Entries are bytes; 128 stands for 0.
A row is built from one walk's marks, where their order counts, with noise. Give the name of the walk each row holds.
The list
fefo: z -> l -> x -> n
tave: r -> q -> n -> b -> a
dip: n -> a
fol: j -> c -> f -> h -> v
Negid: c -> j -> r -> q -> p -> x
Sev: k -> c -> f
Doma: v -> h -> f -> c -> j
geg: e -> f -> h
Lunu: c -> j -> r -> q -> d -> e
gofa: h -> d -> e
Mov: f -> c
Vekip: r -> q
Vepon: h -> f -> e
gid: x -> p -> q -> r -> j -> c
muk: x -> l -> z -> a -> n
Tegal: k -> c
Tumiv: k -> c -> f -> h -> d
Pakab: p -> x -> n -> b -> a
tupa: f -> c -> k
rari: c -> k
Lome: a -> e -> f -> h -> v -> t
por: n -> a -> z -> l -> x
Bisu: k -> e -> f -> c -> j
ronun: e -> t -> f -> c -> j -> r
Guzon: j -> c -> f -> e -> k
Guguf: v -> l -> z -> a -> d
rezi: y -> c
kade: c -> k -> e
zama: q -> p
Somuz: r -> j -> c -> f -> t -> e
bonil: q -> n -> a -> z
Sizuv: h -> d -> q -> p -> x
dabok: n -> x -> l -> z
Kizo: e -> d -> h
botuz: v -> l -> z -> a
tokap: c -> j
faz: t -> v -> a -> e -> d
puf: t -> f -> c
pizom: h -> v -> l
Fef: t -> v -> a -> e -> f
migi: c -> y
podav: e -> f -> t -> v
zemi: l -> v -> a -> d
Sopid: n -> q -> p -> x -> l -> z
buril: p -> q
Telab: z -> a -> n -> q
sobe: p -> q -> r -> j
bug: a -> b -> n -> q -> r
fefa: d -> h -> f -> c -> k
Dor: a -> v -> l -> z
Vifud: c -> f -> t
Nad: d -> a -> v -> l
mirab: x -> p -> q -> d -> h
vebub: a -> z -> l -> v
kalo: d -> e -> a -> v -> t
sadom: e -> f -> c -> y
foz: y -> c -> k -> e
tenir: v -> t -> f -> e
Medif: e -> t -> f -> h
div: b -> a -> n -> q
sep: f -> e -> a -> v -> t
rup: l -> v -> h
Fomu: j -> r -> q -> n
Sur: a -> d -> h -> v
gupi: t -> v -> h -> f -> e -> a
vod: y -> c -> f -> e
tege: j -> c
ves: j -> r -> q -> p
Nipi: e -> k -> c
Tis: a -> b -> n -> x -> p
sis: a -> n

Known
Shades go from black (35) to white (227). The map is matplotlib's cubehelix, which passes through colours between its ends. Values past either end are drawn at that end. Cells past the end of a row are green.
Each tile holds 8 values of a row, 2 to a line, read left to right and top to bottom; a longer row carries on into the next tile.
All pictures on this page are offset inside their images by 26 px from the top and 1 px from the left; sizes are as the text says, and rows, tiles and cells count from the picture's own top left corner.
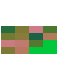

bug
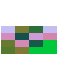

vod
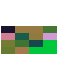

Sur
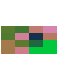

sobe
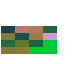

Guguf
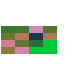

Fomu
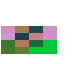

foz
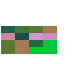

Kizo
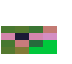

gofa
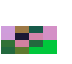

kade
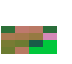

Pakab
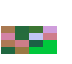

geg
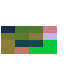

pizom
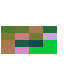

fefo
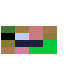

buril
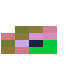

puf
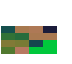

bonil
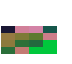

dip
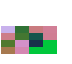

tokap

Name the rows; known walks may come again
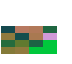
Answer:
Guguf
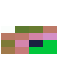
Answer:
Vifud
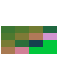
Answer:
dabok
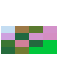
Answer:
tupa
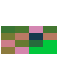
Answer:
Fomu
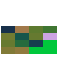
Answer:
vebub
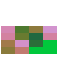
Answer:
ronun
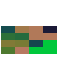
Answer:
bonil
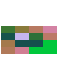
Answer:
ves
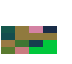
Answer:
Telab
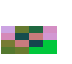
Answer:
tenir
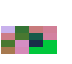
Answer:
tokap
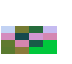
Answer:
vod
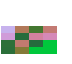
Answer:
rari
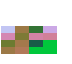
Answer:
sadom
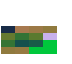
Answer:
Nad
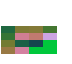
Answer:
por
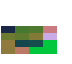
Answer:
pizom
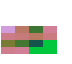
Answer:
migi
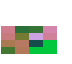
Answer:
Medif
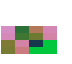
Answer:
Doma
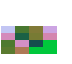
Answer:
Bisu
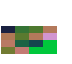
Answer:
rup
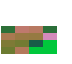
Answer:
Pakab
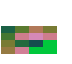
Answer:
mirab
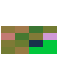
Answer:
sep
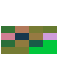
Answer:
faz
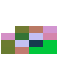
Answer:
Mov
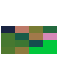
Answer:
botuz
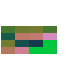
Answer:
Sopid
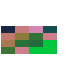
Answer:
sis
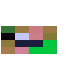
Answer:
buril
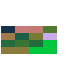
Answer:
zemi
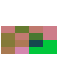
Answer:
gid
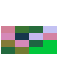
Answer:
Vepon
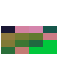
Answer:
dip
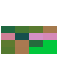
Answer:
Kizo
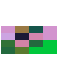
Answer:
kade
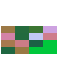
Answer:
geg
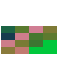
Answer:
Vekip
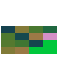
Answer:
Dor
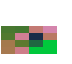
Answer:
sobe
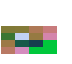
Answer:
Negid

